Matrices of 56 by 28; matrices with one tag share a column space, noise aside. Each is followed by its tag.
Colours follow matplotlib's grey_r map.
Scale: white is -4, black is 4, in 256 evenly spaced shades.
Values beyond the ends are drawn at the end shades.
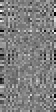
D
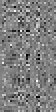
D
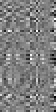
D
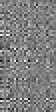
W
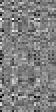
D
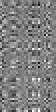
W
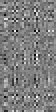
D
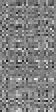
W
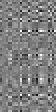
D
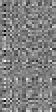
W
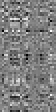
D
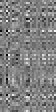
D
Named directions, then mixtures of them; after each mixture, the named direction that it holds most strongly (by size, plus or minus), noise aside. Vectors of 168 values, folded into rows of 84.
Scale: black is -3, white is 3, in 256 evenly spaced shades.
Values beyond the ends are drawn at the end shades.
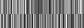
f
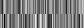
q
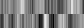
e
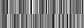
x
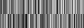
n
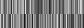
f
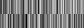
n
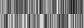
n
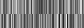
f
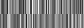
x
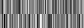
q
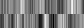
e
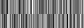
x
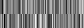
q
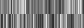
f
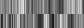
e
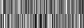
q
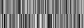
q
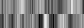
e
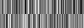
n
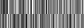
x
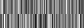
q
